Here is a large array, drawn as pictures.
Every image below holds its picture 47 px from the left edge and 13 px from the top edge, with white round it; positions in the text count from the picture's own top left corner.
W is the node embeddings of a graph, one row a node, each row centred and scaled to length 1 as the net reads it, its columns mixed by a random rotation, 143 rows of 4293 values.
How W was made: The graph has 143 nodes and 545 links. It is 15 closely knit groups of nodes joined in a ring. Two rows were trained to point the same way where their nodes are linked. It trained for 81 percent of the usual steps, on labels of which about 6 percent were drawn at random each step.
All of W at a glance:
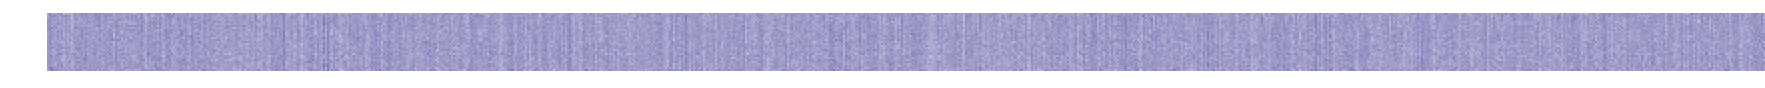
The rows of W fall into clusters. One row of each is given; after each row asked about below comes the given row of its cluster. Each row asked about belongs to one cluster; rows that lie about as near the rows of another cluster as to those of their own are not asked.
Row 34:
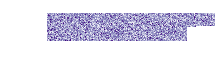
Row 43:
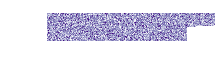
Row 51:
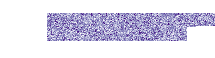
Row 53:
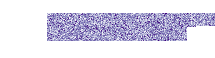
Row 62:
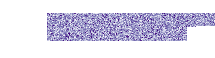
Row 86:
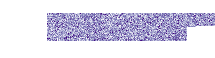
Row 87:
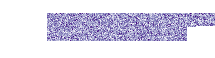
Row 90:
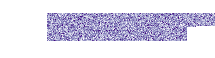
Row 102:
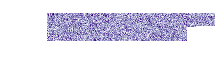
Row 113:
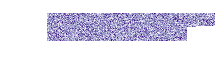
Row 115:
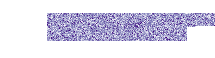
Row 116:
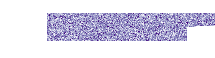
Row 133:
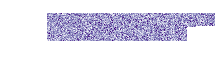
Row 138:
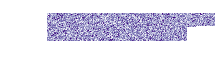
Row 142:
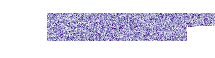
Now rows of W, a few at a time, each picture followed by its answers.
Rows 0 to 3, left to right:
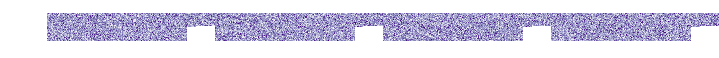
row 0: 43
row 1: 116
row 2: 53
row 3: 133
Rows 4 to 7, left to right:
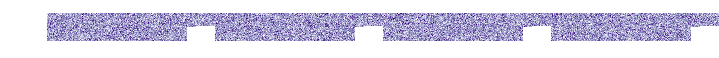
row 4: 51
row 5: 43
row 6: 138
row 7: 102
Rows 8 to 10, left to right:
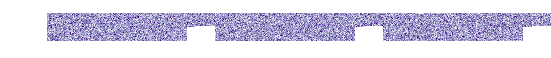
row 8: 116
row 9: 138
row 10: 62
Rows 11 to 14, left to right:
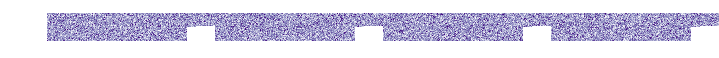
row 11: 43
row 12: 115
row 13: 138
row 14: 86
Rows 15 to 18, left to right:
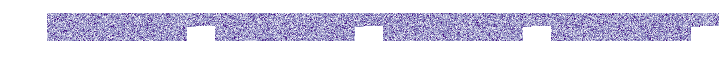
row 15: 138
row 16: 86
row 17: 43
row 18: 90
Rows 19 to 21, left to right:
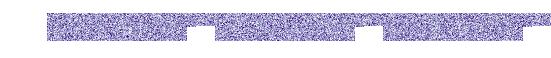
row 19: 62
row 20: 142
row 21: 62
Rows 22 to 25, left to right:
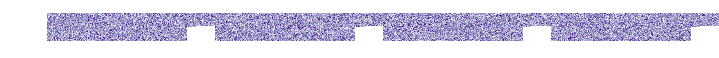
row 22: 43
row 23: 142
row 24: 115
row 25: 86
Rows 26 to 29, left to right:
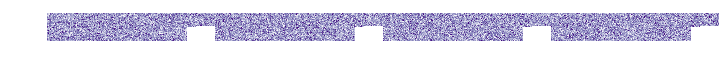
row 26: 142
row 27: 51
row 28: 102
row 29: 62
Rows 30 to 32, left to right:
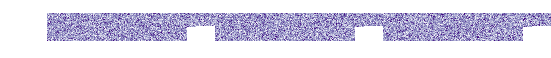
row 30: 43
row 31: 43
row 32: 138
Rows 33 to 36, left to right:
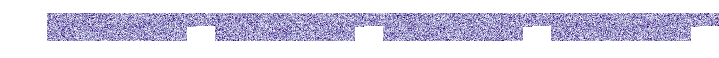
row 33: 115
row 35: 113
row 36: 115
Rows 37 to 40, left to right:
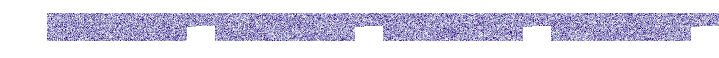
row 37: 86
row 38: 142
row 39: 34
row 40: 51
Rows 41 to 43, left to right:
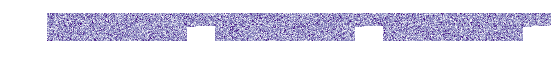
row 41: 102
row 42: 115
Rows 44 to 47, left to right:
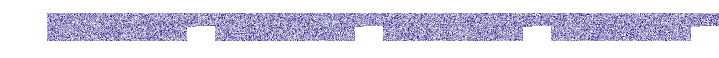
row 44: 34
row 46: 62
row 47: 133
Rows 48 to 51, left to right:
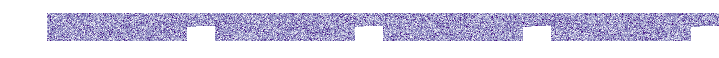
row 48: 34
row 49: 51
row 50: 116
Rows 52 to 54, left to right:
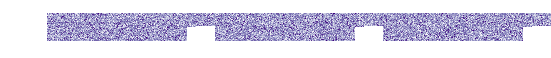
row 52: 86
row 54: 34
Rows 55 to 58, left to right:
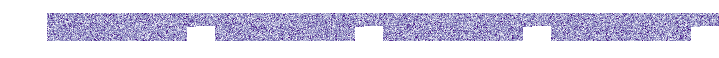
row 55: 102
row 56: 53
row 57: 90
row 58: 90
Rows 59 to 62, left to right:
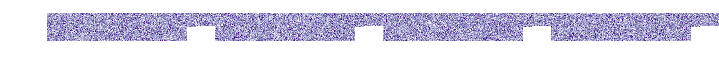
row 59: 51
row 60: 86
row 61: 34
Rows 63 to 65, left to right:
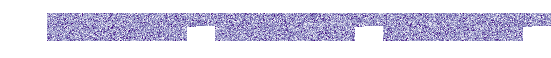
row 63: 53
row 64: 102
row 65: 34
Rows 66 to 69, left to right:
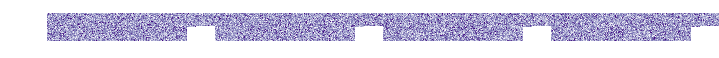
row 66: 90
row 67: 133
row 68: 51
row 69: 34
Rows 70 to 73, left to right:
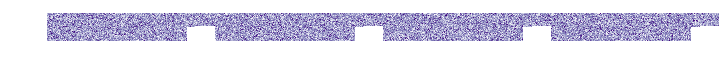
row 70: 115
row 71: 133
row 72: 43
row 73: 53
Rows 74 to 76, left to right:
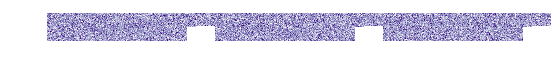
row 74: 115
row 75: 102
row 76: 43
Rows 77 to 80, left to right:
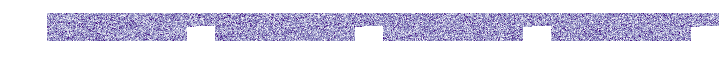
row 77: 142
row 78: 116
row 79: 90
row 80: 113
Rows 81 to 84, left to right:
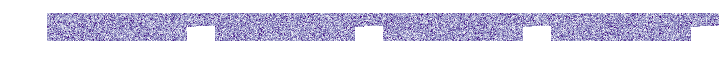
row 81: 142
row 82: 62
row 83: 51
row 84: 116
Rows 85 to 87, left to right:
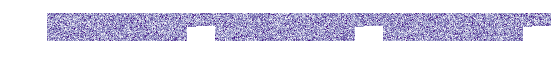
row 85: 142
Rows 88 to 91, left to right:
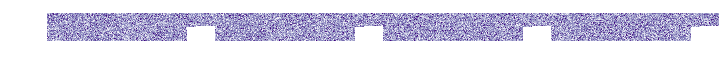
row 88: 102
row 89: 113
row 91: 133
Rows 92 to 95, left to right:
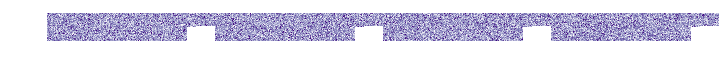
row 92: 90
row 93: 53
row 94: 43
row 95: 142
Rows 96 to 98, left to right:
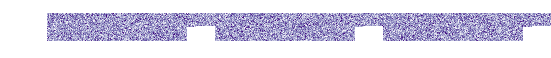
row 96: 102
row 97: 115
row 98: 62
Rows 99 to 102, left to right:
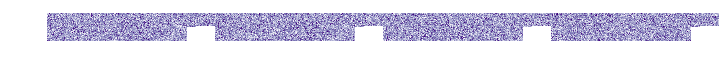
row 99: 51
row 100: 51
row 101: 133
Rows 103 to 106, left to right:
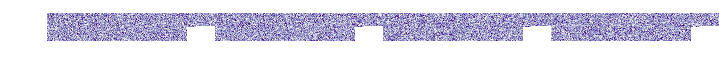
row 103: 102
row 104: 102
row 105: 116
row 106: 113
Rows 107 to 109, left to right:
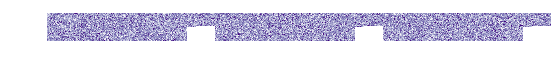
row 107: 142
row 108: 116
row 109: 133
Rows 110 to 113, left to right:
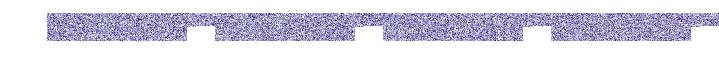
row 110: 90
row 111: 86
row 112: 133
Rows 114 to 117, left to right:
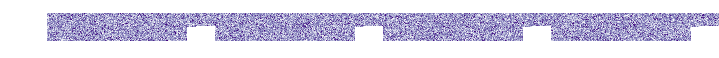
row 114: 113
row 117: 142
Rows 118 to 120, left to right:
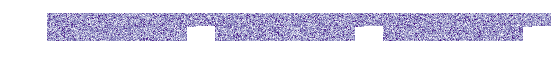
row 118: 115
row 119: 62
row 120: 90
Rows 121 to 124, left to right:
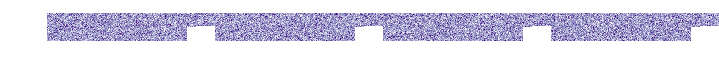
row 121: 87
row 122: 138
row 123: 116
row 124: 34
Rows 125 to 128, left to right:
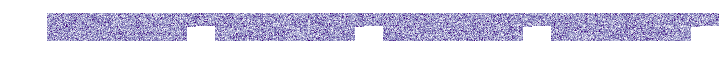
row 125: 87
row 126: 62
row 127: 90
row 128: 51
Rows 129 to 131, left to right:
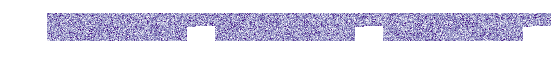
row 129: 133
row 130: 87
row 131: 142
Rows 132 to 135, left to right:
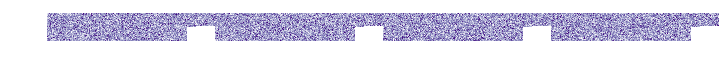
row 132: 51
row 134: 86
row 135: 115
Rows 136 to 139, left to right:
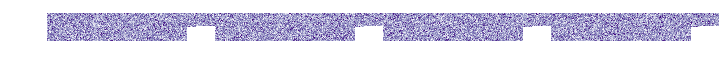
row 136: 34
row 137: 86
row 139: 116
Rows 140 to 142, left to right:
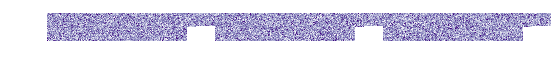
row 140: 90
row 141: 53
